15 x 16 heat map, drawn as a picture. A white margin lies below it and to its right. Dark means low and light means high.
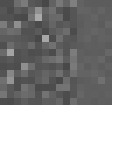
Histogram: skewed, a long tail of high values. Mirror symmetry: none. Slope: none. Average level on the scale: 40%. Seam: vertical, 70% of the way across, the right part calmer.
